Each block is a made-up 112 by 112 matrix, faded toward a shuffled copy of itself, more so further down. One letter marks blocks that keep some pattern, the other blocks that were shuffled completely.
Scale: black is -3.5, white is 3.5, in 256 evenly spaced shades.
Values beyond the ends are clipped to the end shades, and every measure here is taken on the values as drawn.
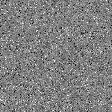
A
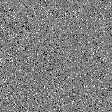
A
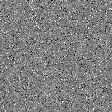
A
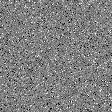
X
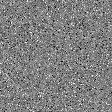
X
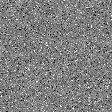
A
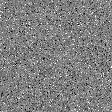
A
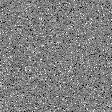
A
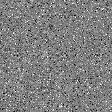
A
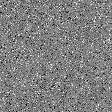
X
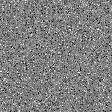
A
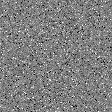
X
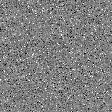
A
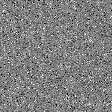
A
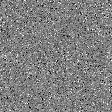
A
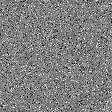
X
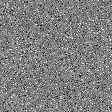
X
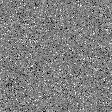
X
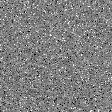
A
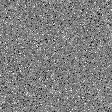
X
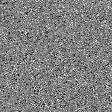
A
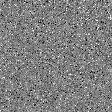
A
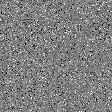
A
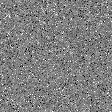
X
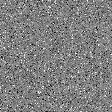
A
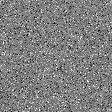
X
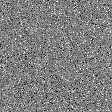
X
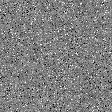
A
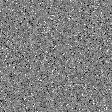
A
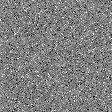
X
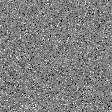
X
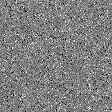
A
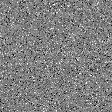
A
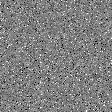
X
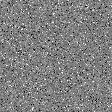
X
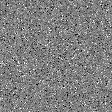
X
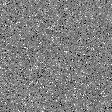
A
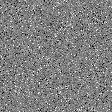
X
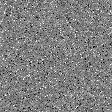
X
